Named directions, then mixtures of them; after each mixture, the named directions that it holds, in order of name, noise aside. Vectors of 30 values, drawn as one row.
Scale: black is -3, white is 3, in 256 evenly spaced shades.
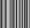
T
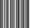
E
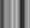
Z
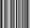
E, T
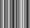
E, T, Z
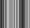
T, Z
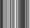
E, T, Z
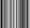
E, T, Z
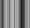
Z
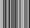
E, Z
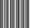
E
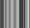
E, T, Z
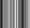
E, T, Z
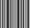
E, T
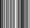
E, Z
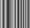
T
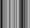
T, Z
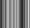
T, Z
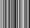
E, Z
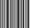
E, T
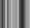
Z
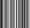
E, T, Z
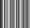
E, T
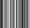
E, T, Z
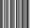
E, T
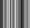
E, T, Z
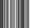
E, Z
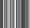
E, T, Z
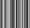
E, T, Z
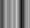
Z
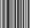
T
